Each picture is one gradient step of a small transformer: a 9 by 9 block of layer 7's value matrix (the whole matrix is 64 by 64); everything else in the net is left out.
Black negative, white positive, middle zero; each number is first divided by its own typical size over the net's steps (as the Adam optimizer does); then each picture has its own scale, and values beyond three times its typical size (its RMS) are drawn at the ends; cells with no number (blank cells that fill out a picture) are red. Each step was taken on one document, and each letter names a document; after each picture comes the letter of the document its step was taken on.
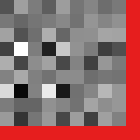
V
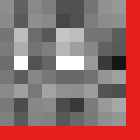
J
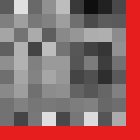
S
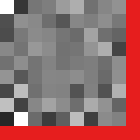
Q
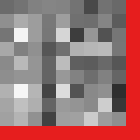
S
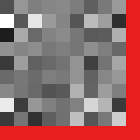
Q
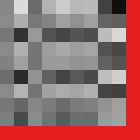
J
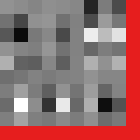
V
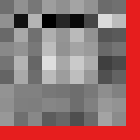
J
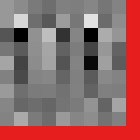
V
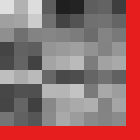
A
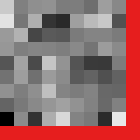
Q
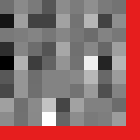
Q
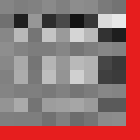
J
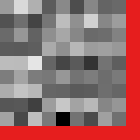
V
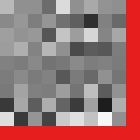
S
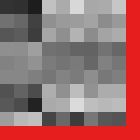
A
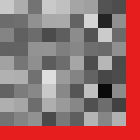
S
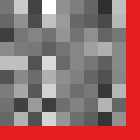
S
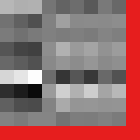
A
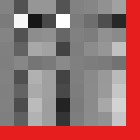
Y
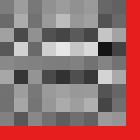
J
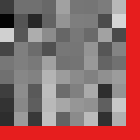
Q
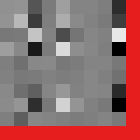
Y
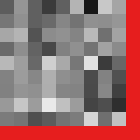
S
